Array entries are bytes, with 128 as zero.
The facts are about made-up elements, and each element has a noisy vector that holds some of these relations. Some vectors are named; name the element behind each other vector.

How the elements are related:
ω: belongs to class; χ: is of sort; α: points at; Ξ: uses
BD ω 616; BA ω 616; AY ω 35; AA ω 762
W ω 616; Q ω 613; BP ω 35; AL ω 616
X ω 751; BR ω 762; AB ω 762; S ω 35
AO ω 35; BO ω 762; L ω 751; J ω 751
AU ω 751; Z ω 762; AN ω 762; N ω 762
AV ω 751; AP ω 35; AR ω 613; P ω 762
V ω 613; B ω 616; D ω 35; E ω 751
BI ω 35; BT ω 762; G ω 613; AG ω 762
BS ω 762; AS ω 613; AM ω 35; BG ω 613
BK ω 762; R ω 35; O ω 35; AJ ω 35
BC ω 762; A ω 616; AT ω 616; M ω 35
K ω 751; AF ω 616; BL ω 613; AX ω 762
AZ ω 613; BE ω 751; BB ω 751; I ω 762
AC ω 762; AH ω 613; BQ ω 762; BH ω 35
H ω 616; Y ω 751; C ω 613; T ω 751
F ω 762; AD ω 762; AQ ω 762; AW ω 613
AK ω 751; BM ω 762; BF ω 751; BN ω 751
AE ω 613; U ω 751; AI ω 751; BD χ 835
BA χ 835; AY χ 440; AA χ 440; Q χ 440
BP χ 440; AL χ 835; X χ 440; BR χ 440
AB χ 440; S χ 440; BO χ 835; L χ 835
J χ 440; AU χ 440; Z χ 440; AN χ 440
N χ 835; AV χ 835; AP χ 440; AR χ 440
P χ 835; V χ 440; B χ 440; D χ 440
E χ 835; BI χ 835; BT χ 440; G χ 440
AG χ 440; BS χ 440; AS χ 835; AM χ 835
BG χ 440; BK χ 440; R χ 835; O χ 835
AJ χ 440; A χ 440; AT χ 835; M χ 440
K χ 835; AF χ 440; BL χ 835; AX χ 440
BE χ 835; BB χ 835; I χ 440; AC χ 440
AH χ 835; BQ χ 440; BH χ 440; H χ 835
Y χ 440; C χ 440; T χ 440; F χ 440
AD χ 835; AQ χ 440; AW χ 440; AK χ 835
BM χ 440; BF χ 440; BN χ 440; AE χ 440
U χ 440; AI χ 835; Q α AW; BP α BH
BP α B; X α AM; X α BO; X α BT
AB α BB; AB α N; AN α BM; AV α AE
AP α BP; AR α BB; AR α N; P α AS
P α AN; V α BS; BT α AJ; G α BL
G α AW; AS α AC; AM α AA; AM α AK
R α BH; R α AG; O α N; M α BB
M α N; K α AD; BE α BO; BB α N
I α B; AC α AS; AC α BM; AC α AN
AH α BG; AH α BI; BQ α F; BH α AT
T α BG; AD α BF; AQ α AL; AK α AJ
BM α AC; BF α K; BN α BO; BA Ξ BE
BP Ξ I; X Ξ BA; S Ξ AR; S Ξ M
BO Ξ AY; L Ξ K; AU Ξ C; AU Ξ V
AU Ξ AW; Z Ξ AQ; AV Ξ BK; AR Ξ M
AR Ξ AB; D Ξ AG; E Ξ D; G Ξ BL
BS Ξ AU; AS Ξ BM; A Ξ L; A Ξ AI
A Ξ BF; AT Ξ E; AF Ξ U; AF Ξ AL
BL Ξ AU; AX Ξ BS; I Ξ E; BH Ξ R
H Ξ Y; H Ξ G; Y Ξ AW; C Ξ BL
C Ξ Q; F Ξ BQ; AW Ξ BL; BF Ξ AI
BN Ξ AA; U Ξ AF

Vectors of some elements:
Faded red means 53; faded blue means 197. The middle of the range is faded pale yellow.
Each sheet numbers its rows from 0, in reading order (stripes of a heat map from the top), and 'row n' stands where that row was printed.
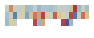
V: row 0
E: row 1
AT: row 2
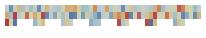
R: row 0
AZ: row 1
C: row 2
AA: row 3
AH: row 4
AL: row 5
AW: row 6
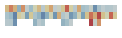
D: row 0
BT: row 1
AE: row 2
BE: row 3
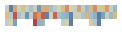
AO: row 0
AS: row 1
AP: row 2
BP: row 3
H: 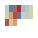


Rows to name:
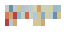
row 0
AV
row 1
AU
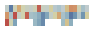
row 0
AM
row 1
AG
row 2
BS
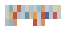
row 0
W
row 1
N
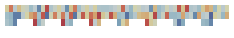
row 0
I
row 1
BO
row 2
AD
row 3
AI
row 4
AB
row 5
O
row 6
B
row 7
BM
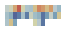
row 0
AX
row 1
BH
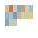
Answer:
M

